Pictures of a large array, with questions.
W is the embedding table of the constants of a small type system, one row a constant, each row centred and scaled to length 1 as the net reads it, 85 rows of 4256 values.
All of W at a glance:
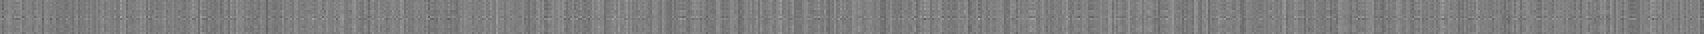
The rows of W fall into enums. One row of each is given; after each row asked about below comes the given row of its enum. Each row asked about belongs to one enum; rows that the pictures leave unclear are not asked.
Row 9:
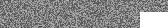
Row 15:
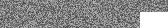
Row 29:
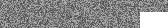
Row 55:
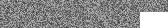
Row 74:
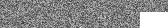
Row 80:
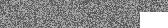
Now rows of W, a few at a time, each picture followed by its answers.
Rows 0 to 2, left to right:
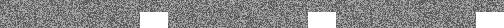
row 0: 80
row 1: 29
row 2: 80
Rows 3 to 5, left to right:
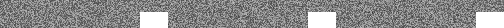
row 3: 9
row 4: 29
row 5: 15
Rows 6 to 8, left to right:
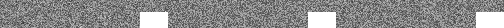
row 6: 74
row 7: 9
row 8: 55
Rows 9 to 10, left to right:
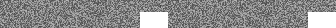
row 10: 9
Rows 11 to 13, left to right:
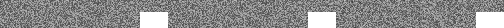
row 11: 9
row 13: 55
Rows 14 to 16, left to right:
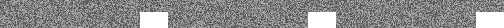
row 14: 80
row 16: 9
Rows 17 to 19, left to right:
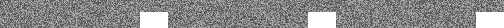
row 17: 9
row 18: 15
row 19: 80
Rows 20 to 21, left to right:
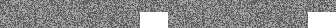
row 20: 80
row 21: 80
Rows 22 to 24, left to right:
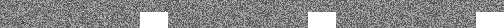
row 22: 74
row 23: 9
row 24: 9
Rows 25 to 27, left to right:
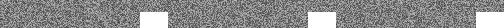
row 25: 55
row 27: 29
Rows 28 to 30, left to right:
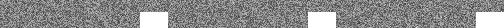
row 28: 55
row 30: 74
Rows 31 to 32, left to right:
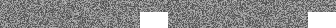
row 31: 29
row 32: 9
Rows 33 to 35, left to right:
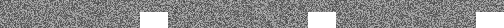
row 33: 9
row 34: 55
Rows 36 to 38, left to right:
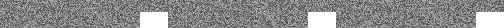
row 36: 15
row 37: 55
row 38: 15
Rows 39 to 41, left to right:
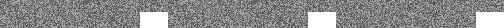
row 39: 80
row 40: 80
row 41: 9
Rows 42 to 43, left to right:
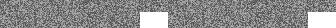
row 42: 80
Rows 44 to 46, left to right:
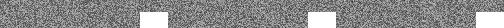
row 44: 80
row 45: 15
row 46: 55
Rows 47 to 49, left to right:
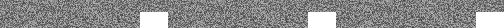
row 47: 15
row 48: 15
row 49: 15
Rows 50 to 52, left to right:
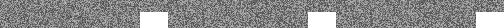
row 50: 29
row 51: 80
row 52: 80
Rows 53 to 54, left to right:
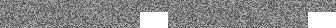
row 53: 15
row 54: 29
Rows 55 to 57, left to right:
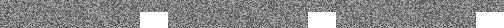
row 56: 29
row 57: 80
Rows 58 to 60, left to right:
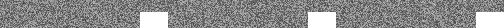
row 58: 15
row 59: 80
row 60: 55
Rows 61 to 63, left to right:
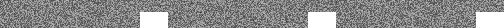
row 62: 15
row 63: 9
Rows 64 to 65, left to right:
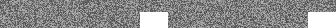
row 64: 80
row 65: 15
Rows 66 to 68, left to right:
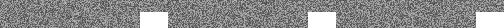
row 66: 29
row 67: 9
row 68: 9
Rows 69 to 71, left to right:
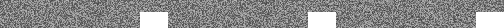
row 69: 9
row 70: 9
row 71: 15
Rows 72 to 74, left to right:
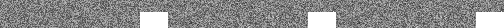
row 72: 29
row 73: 74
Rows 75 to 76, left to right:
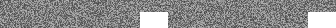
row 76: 15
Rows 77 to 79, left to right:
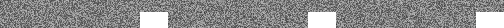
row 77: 9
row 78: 15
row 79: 29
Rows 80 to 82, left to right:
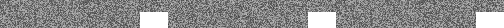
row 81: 29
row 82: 80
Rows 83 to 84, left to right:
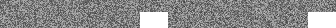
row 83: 80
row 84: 55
